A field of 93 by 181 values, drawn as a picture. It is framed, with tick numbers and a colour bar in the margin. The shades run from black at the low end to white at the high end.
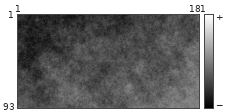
Stripes: none. Average level on the scale: 30%. Ninth with the highest average: bottom right. Slope: up to the bottom right. Ninth with the lowest average: top left. Grain: blotchy. Odd rows or columns: none.
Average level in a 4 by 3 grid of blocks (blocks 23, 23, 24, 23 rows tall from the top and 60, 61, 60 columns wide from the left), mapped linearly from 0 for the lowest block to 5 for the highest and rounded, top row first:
0 1 2 / 1 3 3 / 2 3 4 / 3 4 5
